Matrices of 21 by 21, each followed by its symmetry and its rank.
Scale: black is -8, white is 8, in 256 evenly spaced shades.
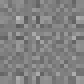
symmetric, rank three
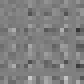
antisymmetric, rank two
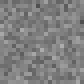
neither, full rank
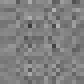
neither, rank three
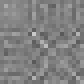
symmetric, rank three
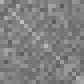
symmetric, full rank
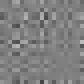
antisymmetric, rank two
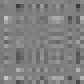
antisymmetric, rank two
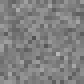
neither, full rank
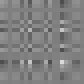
symmetric, rank one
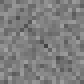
symmetric, full rank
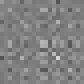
symmetric, rank three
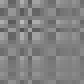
symmetric, rank one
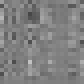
neither, rank three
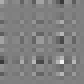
symmetric, rank one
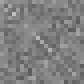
symmetric, full rank
